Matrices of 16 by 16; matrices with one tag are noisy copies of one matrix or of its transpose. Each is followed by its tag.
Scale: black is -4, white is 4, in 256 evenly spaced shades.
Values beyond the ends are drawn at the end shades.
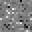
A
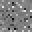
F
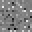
F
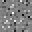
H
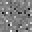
F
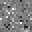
A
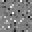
H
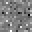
F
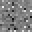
F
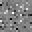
H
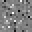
H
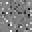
F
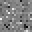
A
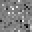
A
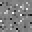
H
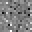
F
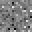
F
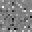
F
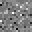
H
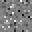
H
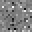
F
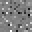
F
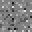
F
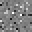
H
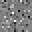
H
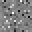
H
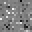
A
